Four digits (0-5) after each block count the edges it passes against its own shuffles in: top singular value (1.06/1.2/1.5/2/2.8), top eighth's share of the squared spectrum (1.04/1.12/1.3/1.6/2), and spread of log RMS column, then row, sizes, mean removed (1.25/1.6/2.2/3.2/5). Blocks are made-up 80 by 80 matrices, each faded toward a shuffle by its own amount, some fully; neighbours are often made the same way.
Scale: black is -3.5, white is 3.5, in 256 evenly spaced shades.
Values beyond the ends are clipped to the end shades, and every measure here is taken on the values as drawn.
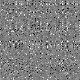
4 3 2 2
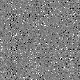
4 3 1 1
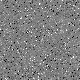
0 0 0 0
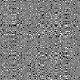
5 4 3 3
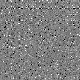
4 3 1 1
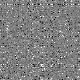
4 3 1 2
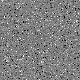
2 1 0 0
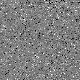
3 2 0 1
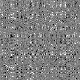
4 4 2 3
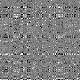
5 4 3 3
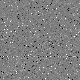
2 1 0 0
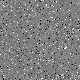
2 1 0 0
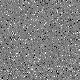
3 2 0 1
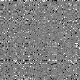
4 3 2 2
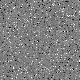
1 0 0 0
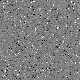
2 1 0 0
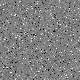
0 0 0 0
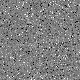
0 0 0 0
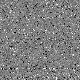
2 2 0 2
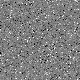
0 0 0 0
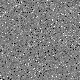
0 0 0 0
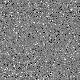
1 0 0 1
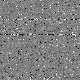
2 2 0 2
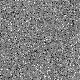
2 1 0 0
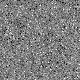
2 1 0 0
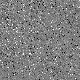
2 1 1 0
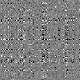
4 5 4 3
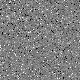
2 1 0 0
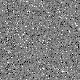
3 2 1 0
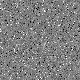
1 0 0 0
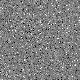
2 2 0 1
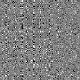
4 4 3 2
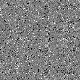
3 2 1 1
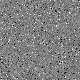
1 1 0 0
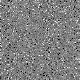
3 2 1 1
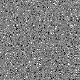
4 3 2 1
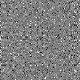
4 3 2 2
